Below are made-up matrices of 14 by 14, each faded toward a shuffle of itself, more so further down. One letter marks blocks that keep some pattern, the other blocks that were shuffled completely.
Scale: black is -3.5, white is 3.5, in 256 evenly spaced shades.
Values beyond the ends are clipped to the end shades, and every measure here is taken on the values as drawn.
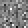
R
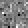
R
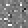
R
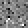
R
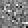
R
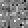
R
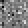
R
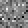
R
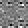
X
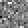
R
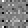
X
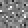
R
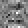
X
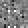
R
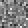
R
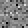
R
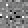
X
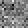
X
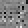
X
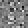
X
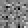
X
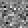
X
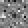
X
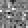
R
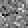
R
